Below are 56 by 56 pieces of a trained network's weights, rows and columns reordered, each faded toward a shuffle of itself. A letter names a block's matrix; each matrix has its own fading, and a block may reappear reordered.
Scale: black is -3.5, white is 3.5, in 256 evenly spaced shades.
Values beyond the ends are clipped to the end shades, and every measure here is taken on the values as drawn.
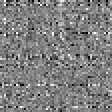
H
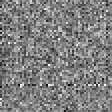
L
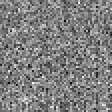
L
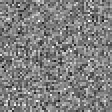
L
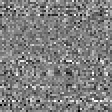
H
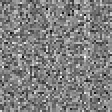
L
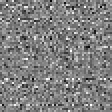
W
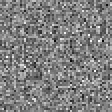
L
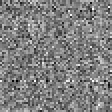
L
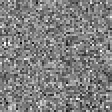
L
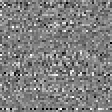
H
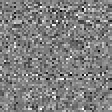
W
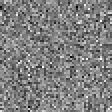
L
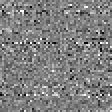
H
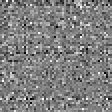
W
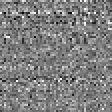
W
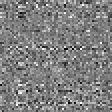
W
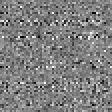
H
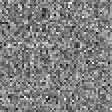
L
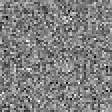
L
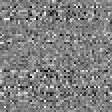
H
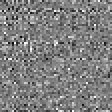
W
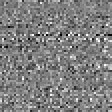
H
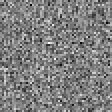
L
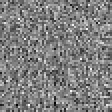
L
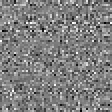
W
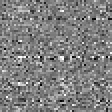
W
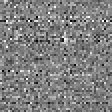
W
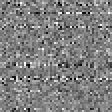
H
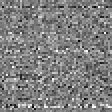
H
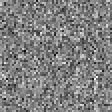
L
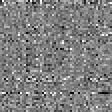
H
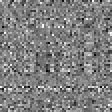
W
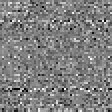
H
